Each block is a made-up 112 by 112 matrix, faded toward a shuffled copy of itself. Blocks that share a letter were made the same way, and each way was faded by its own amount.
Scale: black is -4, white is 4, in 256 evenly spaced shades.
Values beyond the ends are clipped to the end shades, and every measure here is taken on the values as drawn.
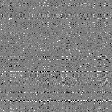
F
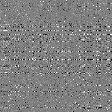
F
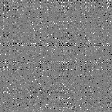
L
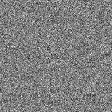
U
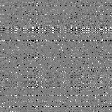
F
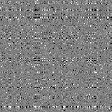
F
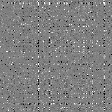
L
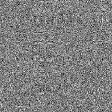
U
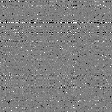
F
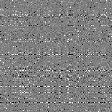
F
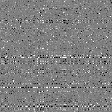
F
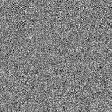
U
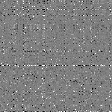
L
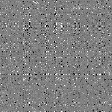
L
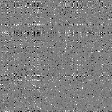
L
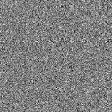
U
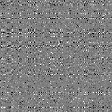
F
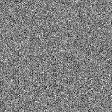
U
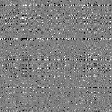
F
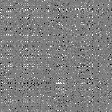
L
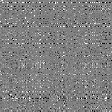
F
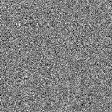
U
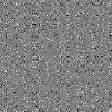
L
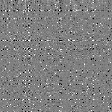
L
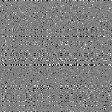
F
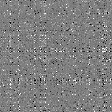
L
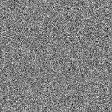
U
